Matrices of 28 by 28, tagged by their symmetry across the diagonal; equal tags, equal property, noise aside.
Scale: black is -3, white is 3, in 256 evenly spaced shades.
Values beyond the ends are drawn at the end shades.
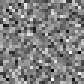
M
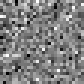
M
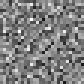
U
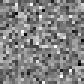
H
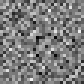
U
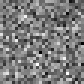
H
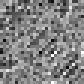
U
